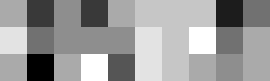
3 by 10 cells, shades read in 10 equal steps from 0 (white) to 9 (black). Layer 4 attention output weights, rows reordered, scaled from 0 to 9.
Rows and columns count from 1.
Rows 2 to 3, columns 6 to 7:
1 2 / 1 2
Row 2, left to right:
1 5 4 4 4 1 2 0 5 3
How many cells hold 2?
5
